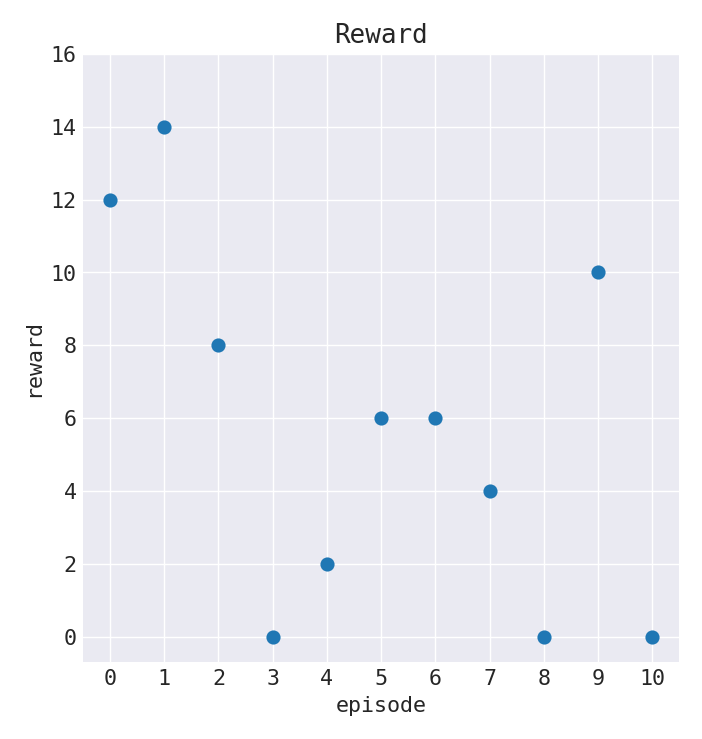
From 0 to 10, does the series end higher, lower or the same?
lower
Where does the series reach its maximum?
1
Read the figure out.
Title: Reward
x-axis: episode, ticks 0 1 2 3 4 5 6 7 8 9 10
y-axis: reward, ticks 0 2 4 6 8 10 12 14 16
Values:
12 14 8 0 2 6 6 4 0 10 0
